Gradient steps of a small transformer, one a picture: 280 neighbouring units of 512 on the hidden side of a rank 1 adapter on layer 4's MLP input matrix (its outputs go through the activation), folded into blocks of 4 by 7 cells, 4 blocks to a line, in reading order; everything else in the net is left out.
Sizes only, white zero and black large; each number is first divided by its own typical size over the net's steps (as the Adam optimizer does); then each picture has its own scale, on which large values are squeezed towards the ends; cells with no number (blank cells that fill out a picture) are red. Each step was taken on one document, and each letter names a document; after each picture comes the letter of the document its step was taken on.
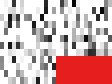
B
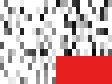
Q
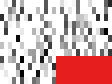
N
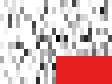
B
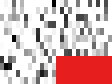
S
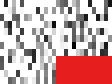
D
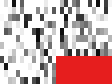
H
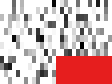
S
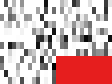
B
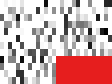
N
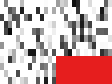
Q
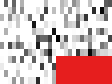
B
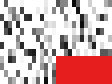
Q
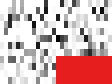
B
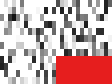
D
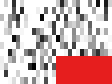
H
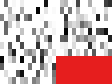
N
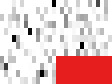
S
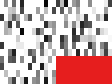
H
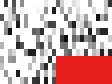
H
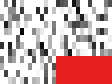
Q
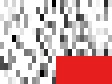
S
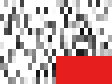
D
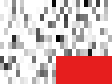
S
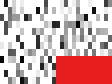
N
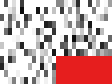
H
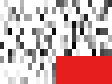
Q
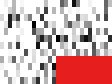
B
